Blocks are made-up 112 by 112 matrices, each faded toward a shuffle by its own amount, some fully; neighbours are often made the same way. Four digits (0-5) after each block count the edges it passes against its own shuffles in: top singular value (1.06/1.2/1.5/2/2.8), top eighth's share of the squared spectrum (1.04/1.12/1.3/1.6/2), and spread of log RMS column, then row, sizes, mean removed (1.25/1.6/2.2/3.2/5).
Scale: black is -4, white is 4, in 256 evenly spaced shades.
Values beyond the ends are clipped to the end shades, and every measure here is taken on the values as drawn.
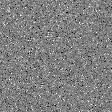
0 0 0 0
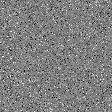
0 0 0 0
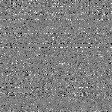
3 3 0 3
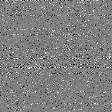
3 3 0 3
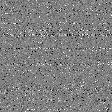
2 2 0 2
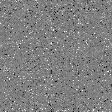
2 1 1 1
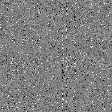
2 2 2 1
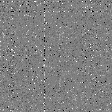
3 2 2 1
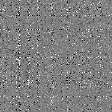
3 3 3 3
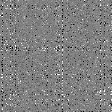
2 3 3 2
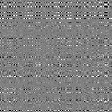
5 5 3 4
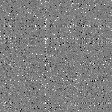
4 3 1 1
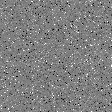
0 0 0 0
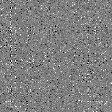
4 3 2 2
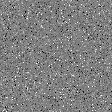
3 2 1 1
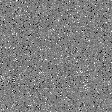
3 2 1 0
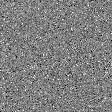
0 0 0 0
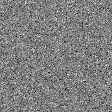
0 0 1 0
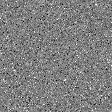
0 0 0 1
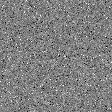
0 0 0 0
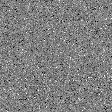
0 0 0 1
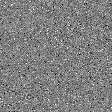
0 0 0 0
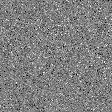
0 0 0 1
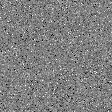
0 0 0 0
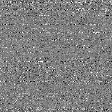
1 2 0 4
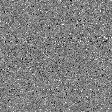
1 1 0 2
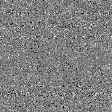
1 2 0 3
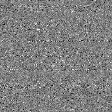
1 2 0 3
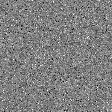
0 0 0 1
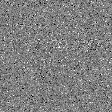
1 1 0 2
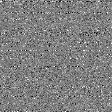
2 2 0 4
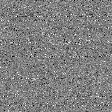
1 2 0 3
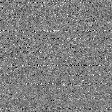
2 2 0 3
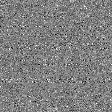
1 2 0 3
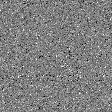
0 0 0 2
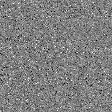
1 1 0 2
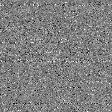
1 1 0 3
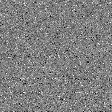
1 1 0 2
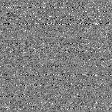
2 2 0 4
